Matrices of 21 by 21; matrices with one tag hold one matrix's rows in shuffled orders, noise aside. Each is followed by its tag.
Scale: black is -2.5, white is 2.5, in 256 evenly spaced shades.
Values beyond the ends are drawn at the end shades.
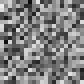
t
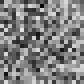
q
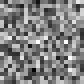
t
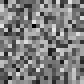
t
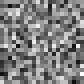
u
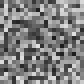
q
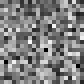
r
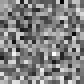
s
